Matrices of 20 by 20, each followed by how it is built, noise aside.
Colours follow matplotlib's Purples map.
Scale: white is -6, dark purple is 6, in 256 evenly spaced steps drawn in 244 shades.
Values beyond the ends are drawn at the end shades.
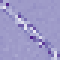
banded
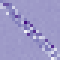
banded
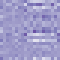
low rank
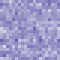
low rank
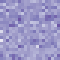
low rank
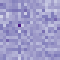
low rank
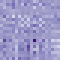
low rank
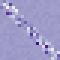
banded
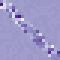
banded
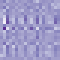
low rank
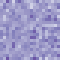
low rank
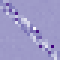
banded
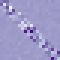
banded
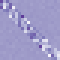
banded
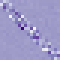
banded
